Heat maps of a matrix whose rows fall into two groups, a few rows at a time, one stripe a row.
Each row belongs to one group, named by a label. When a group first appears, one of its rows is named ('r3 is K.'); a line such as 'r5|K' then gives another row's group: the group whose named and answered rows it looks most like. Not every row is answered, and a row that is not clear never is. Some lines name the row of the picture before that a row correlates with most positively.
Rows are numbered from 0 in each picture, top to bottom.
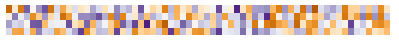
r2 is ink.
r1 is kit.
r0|kit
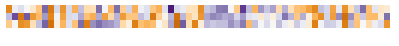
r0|kit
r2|kit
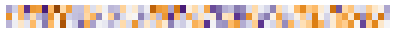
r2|kit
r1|kit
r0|kit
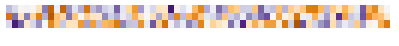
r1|kit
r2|ink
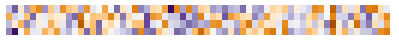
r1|ink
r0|kit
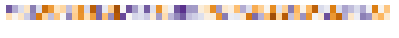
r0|ink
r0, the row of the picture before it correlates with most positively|3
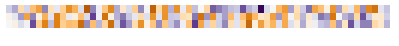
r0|kit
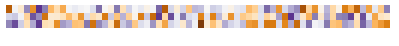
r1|ink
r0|kit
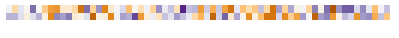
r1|ink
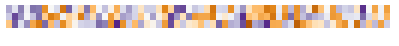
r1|ink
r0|ink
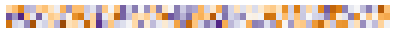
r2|kit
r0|ink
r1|ink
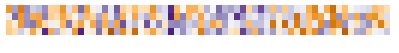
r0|kit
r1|kit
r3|kit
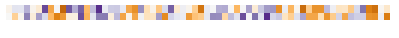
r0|kit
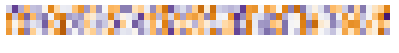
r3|kit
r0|ink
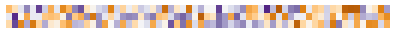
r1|ink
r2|kit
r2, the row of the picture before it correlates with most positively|3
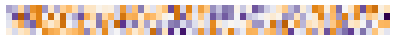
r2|ink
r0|kit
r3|ink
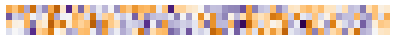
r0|kit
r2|ink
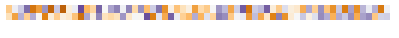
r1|ink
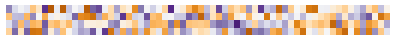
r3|kit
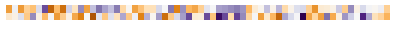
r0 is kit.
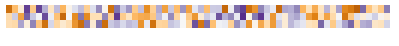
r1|kit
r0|kit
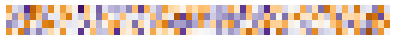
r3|kit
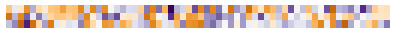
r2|kit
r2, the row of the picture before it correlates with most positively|1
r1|kit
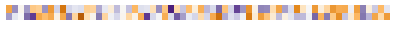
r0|kit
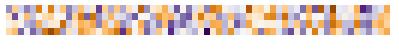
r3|ink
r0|ink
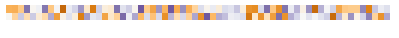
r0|kit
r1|ink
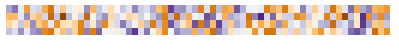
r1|kit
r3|ink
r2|ink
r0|ink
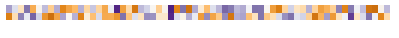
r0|kit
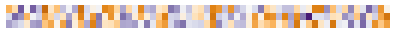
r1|ink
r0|ink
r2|ink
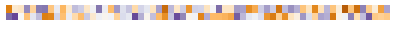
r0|kit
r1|ink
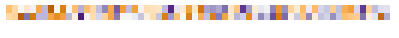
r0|kit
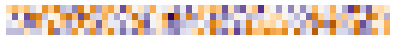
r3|ink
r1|kit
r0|ink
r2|ink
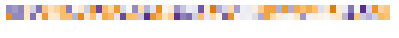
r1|ink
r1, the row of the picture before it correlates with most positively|0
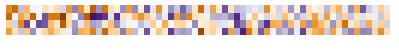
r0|ink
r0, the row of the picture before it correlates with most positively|1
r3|ink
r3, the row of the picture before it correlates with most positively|1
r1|kit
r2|kit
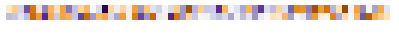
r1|kit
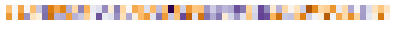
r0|kit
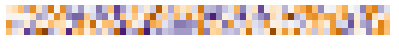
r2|ink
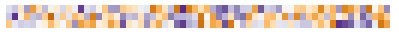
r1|ink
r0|kit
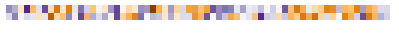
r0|kit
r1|kit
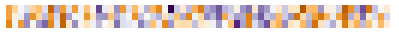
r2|kit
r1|kit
